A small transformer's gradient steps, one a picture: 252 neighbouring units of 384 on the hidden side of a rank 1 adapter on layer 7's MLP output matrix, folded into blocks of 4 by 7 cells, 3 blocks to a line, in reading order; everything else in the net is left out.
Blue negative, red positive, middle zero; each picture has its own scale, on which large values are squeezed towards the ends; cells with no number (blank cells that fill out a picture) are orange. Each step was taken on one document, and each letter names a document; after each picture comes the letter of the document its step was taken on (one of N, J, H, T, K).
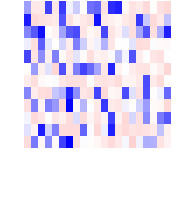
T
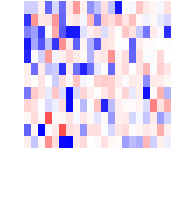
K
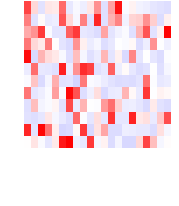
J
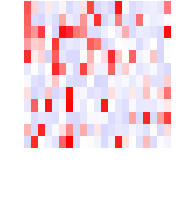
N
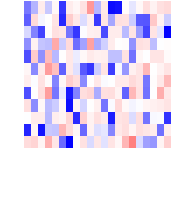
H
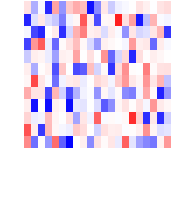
K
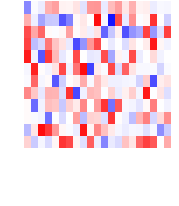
J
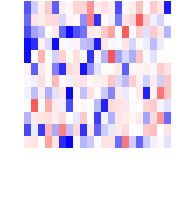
N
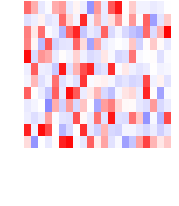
J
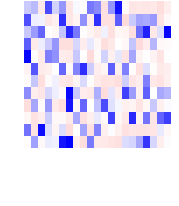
K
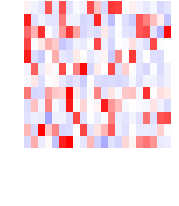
H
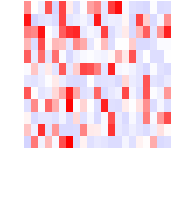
T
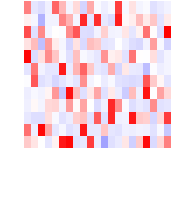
J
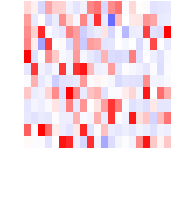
J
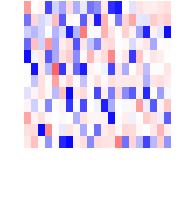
K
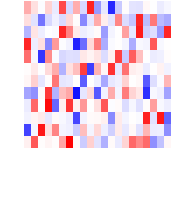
H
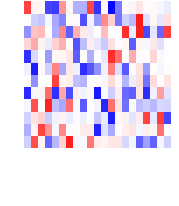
K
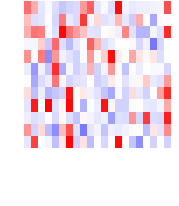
N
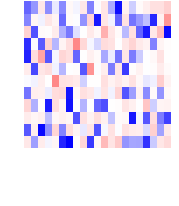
K
